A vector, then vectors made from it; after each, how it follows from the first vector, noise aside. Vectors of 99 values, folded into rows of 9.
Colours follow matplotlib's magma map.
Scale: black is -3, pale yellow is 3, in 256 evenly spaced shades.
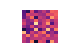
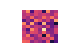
reversed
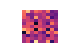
negated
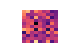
negated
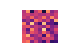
reversed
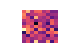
negated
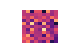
reversed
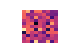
negated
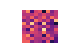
reversed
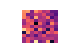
negated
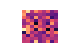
negated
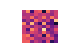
reversed
